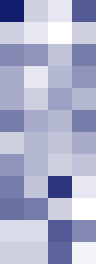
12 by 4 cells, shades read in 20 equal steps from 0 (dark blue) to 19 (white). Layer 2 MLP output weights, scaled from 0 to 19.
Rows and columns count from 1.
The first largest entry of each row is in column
3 3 3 2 2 3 1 3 4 4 1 4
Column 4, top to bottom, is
5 15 8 10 13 8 12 14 17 19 9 18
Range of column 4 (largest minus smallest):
14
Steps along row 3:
up up down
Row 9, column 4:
17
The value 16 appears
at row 11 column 1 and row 11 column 2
